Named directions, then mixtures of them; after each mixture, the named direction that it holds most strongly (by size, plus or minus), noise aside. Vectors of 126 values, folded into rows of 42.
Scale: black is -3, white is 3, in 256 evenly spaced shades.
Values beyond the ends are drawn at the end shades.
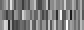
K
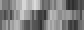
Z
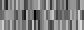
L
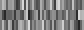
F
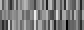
K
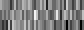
K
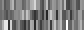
K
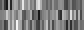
K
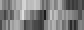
Z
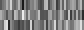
K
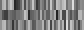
F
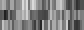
Z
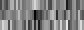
L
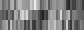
Z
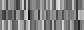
F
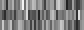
F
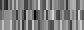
L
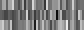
F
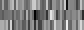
L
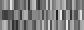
K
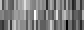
L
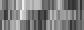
Z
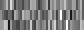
K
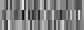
F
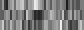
L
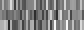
K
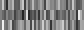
F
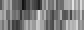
Z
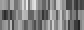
Z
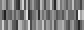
F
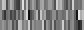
F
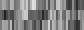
Z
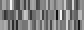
K
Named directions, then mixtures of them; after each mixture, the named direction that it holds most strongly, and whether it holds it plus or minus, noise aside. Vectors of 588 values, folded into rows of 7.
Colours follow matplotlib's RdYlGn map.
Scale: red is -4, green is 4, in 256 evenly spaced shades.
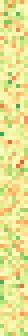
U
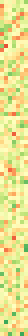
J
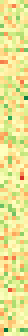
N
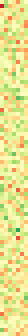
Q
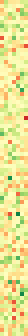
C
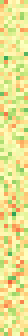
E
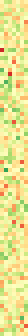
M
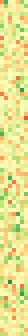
C, plus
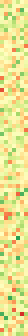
C, plus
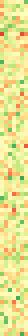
J, plus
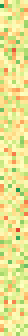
Q, minus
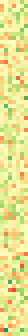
N, plus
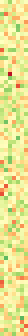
M, plus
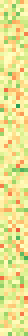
U, plus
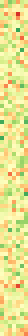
U, minus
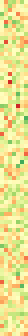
U, minus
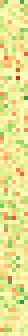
E, minus
